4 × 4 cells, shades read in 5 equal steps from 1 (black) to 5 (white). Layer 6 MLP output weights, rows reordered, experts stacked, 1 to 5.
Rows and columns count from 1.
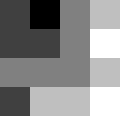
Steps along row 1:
down up up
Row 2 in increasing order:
2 2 3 5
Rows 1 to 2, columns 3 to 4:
3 4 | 3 5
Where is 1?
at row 1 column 2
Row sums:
10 12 13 15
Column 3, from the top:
3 3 3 4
